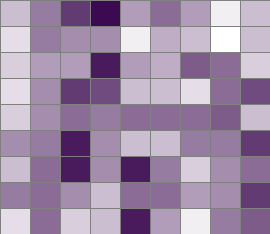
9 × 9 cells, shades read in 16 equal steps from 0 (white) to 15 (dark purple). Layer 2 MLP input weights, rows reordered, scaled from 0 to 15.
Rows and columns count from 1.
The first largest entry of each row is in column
4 2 4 3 8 3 3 9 5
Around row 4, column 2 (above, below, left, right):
6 7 2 12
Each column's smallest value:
2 6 3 4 1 4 1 0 3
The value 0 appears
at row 2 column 8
